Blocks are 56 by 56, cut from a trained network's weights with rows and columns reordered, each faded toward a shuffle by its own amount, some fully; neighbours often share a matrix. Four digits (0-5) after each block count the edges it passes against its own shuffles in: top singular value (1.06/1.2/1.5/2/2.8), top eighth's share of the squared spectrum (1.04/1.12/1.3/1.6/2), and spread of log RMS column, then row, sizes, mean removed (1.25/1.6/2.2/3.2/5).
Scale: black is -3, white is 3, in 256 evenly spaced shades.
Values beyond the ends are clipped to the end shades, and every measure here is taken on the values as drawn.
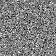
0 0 0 0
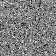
0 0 0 0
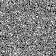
0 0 0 0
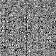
2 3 0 2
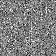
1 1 0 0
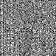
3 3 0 2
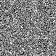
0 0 0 0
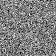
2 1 0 0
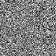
3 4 2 0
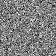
0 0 0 0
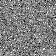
0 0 0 0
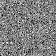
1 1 0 0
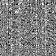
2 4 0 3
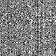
2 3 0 2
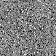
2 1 0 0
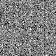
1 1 0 1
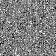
1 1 0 0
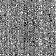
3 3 0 2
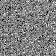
0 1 0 0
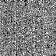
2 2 0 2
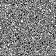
0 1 0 0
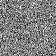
0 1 0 0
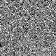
2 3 1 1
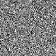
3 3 2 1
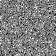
1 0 0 0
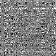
2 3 3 1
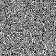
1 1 1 0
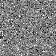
1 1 1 0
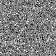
1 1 0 0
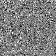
1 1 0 0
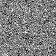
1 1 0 0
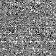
2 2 2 1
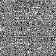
3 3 3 1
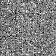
1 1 0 1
